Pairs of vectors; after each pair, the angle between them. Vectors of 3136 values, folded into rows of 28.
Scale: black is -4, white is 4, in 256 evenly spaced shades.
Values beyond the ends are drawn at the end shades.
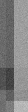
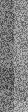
partly aligned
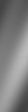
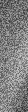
partly aligned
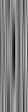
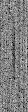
partly aligned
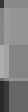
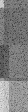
nearly opposite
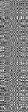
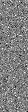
orthogonal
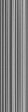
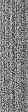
partly opposed
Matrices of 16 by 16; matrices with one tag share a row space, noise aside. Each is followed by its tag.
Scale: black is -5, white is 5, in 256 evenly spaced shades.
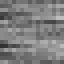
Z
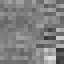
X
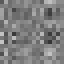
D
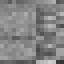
X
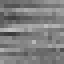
Z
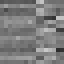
X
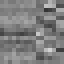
X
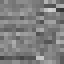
X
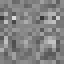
D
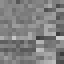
X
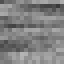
Z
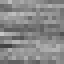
Z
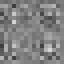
D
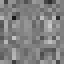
D
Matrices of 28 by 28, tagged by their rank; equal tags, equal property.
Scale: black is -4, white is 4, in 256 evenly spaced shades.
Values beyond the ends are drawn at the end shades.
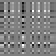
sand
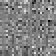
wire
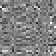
wire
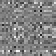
wire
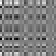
sand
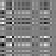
sand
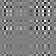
sand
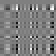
sand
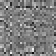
wire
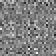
wire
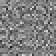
wire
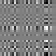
sand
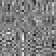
wire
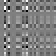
sand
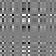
sand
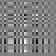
sand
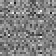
wire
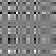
sand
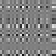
sand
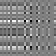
sand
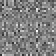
wire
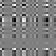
sand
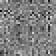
wire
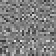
wire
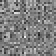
wire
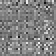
wire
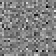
wire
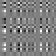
sand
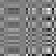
sand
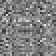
wire
